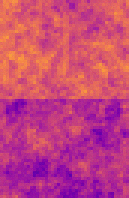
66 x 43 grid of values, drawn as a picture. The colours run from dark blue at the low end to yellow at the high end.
Seam: horizontal, 50% of the way down, the top part higher. Grain: blotchy. Ninth with the highest average: top left.
